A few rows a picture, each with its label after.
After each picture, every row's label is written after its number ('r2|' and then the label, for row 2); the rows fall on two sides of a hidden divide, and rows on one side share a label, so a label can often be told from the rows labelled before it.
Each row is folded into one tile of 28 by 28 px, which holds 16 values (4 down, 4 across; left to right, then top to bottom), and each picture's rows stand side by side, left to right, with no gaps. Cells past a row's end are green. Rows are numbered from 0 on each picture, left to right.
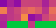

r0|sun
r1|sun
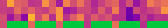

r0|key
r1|key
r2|key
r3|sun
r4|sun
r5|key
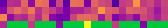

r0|key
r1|key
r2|sun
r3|key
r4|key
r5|sun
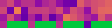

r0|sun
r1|sun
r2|sun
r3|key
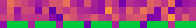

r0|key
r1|sun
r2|sun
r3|sun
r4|sun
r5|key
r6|sun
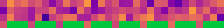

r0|key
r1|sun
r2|key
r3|sun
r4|sun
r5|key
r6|sun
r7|key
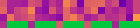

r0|sun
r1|sun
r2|key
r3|key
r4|sun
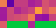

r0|sun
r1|key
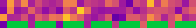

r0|key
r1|sun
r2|key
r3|sun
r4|sun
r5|key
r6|sun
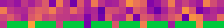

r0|sun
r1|key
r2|sun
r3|sun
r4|key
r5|sun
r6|sun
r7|key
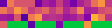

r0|key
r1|sun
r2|sun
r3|key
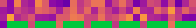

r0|sun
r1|key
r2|key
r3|key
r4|key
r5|key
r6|sun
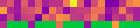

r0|sun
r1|key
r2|key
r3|key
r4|key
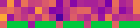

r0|key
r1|key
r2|sun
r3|sun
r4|sun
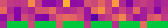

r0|sun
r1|sun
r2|key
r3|key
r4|sun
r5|sun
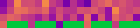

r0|key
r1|key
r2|sun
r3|key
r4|key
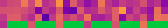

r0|key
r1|sun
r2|sun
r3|key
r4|key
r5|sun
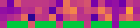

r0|sun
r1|sun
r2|key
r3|sun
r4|sun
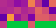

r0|sun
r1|sun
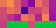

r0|key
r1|key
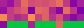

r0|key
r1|key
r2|sun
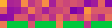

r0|sun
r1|key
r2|key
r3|key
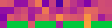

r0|sun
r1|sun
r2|key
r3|key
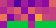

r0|sun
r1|sun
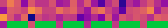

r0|key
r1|sun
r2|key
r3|sun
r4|sun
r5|key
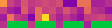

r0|sun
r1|key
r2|sun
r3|sun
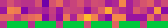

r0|key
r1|sun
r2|sun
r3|key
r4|key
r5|sun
